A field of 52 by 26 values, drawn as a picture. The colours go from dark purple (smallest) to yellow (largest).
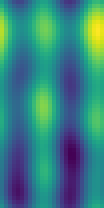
Histogram: bell-shaped. Ninth with the highest average: top right. Lone odd cells: none. Stripes: upright, repeating 2 times.
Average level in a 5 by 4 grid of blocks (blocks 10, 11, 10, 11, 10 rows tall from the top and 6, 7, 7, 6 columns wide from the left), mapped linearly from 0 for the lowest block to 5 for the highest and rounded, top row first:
3 4 2 5 / 2 3 1 4 / 2 4 1 3 / 1 3 0 2 / 0 2 0 2
